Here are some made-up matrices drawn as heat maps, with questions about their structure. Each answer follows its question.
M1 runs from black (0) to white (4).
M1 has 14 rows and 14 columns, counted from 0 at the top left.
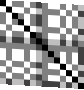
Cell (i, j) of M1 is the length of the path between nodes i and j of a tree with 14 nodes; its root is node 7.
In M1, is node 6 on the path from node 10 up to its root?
yes
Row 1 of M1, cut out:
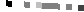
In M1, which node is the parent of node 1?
13
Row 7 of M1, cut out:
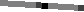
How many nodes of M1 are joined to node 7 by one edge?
2
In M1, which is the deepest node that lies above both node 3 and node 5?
6
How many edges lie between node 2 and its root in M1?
2
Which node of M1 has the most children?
6
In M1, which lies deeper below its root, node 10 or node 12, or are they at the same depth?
the same depth
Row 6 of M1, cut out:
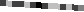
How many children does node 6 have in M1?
6
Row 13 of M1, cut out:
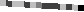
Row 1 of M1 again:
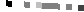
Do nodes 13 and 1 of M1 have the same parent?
no
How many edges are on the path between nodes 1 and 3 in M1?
4
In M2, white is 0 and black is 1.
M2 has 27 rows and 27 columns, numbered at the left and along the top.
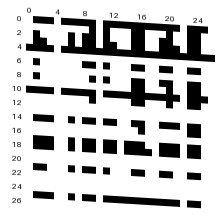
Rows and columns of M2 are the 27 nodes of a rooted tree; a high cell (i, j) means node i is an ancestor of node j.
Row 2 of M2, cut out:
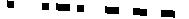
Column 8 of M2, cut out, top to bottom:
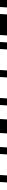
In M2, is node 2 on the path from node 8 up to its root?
yes
